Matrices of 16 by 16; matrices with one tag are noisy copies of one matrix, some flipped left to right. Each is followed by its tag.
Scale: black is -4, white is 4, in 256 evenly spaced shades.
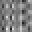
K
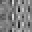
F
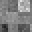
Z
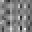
K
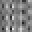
K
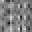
K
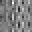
F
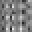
K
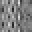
F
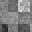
Z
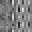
F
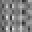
K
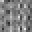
K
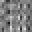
K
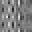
F
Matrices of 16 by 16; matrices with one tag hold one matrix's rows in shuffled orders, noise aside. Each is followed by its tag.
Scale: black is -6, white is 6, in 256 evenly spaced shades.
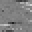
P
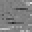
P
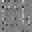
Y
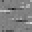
P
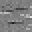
P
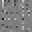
Y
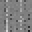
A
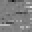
P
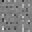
Y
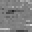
P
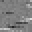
P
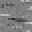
P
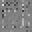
Y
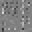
Y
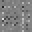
Y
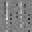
A
